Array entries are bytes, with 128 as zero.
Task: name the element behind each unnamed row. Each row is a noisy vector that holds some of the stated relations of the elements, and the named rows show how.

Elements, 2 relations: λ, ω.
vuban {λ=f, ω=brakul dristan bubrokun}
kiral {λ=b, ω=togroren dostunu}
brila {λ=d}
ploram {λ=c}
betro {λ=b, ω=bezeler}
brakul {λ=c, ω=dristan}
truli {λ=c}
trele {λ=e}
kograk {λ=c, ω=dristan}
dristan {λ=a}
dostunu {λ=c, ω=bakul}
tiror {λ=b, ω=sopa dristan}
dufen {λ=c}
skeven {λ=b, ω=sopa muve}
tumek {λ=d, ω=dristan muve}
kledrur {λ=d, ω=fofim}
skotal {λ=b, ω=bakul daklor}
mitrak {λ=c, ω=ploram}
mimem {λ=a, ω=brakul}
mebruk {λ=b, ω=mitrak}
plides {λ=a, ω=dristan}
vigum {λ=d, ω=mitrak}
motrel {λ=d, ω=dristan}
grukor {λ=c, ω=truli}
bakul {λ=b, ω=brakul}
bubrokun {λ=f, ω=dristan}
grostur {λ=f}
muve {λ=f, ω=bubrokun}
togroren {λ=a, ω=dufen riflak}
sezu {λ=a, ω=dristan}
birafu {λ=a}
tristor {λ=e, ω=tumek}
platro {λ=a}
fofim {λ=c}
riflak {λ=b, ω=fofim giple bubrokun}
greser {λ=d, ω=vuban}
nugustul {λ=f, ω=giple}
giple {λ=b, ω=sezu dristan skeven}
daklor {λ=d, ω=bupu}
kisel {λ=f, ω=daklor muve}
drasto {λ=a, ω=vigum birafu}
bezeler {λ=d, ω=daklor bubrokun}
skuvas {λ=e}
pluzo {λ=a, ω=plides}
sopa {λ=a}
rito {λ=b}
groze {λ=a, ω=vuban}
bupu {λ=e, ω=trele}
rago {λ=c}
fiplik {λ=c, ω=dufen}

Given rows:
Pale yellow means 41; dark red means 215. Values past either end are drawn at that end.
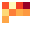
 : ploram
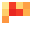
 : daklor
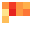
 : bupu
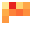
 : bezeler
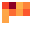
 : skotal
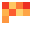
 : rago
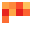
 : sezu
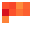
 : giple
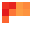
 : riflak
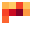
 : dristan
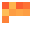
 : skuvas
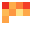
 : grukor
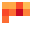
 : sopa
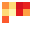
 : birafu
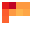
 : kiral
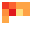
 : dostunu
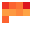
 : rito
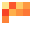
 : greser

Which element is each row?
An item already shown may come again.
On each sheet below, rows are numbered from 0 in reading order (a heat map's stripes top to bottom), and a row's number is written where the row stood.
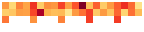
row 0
grostur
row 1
fofim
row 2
mebruk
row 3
kledrur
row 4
togroren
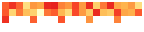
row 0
togroren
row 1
drasto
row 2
platro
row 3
truli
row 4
nugustul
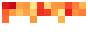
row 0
kiral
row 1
daklor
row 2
bupu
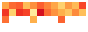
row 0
pluzo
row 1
trele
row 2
brila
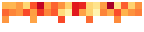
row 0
vuban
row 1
betro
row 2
birafu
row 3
vigum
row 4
greser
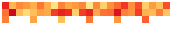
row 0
dufen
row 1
kisel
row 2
kograk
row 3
motrel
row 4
tiror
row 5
brila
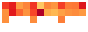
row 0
bakul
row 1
fofim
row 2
rito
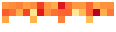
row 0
tristor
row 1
bupu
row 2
fiplik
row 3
brakul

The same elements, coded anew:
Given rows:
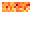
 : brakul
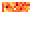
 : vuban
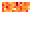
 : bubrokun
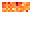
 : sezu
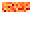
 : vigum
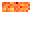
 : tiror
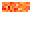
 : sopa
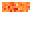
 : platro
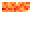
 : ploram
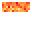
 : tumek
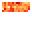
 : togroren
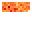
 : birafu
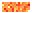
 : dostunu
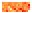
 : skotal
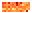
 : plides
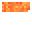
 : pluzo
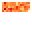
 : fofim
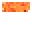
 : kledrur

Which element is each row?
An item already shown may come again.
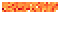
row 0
mebruk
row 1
dostunu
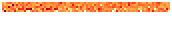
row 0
vigum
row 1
mebruk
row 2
kograk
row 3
rito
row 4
motrel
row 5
nugustul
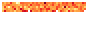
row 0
daklor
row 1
riflak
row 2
tumek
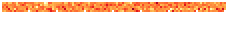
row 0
grostur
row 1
bupu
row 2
grostur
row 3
greser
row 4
bezeler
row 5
tiror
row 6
motrel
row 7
kisel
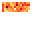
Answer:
vuban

